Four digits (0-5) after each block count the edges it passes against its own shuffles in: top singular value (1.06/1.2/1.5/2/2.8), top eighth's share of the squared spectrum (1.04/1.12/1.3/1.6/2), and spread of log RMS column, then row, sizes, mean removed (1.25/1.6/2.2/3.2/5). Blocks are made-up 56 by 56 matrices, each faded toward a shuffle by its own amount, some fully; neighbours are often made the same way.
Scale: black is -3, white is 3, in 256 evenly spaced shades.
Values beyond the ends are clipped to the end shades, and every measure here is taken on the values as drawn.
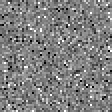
2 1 0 0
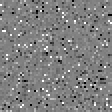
0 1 0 0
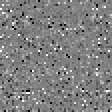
1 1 0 0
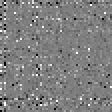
2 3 2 2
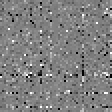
2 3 2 2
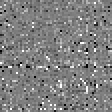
2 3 2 2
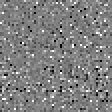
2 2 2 1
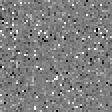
0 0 0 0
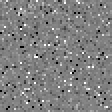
0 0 0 0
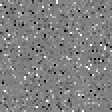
0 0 0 0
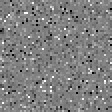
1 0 0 0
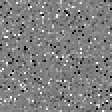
0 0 0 0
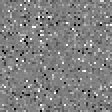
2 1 1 1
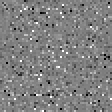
2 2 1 1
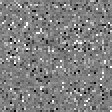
1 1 1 1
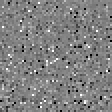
1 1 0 1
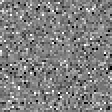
1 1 0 1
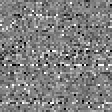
2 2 0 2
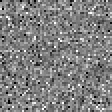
0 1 0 1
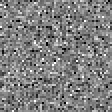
0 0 0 2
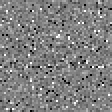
1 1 0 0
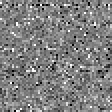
1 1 0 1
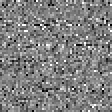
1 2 0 2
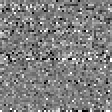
2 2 0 3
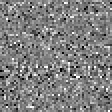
1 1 0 2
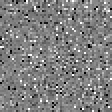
2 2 0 0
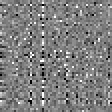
4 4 3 2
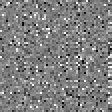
3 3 1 0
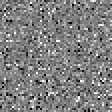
3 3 1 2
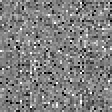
3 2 1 1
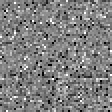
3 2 0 0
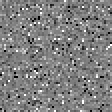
2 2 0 1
